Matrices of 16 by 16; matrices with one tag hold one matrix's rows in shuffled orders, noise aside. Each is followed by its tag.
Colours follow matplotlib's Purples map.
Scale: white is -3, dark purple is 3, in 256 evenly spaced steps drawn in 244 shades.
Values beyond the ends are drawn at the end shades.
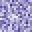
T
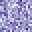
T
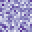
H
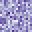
T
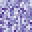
H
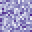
H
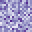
T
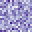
T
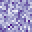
T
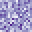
T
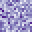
H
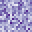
T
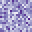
T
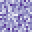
T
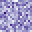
T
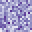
T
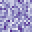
T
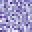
T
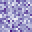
T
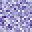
H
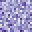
H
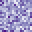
H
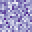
T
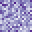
H
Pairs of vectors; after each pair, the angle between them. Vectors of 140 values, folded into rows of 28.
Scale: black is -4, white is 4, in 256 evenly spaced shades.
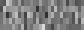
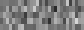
orthogonal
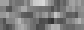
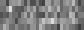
partly opposed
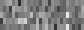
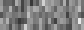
partly opposed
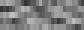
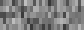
partly opposed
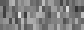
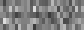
orthogonal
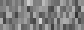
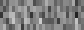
partly aligned
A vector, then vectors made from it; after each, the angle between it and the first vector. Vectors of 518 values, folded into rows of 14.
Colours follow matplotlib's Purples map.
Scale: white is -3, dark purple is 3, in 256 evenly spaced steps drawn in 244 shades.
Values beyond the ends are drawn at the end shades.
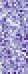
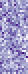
nearly opposite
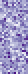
nearly parallel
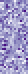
partly aligned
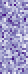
nearly opposite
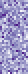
nearly opposite
